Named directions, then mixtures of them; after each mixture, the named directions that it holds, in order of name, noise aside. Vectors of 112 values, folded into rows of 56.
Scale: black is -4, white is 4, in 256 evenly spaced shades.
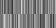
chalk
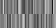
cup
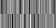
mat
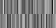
cup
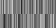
chalk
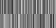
chalk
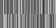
chalk, cup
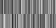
chalk, mat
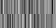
cup, mat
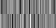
mat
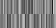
cup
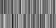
chalk, mat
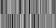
mat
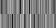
mat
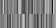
cup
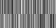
chalk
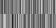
chalk, mat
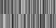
chalk, mat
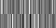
cup, mat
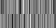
cup, mat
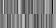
cup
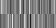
mat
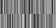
cup, mat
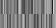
cup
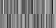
cup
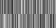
chalk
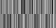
chalk, cup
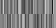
cup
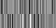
cup, mat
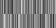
chalk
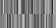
cup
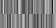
cup
